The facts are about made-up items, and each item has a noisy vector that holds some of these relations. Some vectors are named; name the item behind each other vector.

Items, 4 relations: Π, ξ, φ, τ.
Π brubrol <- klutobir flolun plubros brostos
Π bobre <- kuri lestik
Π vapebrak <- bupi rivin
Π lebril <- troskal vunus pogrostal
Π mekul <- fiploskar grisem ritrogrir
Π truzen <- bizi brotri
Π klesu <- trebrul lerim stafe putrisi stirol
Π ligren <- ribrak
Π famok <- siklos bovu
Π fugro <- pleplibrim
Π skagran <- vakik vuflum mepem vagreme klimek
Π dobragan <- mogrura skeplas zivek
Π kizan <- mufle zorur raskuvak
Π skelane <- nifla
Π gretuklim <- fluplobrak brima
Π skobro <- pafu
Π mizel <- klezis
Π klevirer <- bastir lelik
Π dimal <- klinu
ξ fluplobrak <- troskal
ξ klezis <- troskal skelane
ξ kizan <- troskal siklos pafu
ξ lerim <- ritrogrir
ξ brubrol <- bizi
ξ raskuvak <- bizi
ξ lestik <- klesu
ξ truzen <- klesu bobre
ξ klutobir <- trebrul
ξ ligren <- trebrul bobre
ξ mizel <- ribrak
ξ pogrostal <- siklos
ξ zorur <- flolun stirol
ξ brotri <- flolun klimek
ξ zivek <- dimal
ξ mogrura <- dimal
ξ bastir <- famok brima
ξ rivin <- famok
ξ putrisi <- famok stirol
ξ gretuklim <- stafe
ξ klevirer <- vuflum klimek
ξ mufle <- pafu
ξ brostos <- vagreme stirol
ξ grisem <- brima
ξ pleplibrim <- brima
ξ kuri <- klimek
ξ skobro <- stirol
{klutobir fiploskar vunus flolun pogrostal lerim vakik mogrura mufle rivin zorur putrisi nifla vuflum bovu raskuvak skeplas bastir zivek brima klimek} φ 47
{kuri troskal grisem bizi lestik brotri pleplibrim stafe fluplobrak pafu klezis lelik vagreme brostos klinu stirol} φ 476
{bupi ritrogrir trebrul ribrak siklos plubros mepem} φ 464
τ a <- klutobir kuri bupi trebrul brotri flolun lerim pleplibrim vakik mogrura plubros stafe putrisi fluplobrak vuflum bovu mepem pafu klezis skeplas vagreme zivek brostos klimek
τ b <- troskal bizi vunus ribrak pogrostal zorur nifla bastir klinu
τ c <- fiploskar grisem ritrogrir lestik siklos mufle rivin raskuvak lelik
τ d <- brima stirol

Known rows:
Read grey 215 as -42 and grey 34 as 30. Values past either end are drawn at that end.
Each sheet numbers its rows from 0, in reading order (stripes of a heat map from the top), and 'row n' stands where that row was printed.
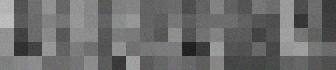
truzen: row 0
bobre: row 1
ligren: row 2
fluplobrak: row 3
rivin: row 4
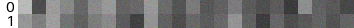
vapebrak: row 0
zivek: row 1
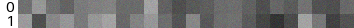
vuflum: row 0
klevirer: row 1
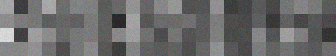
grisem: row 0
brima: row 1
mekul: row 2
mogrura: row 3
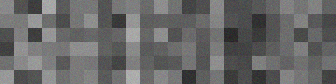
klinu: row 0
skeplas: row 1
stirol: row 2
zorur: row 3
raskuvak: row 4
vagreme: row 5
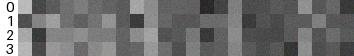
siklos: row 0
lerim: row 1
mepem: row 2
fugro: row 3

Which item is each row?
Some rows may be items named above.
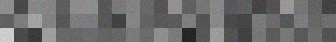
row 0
ligren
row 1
raskuvak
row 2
bizi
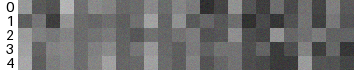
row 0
lelik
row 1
stirol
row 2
fiploskar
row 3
klesu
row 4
skobro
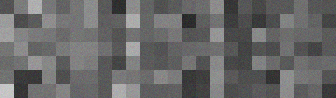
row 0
lerim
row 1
vagreme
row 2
fiploskar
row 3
klimek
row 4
raskuvak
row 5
troskal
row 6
siklos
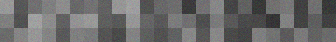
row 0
trebrul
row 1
lebril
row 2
raskuvak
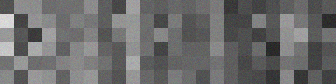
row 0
putrisi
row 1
mekul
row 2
brostos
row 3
brubrol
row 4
klimek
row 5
lebril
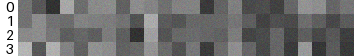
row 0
brotri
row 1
klimek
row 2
brima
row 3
dobragan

